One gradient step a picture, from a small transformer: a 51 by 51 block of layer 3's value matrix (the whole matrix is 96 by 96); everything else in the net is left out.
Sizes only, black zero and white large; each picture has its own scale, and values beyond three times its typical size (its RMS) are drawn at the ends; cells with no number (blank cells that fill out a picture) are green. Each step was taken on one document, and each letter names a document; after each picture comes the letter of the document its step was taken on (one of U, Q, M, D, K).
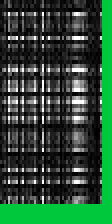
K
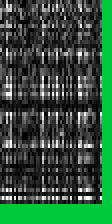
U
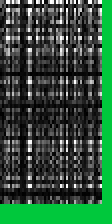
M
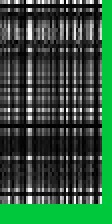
M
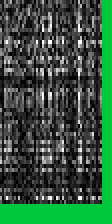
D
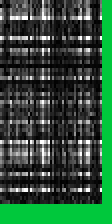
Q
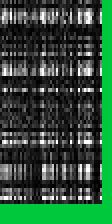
U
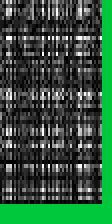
U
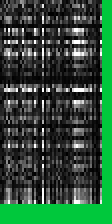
K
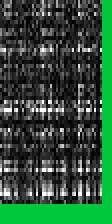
D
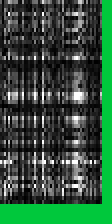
K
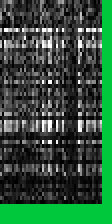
D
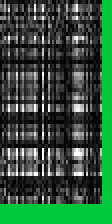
K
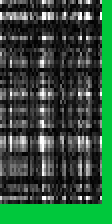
Q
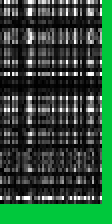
M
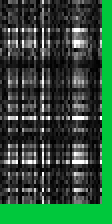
K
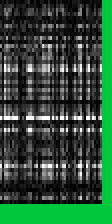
D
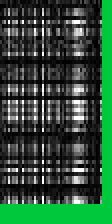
K
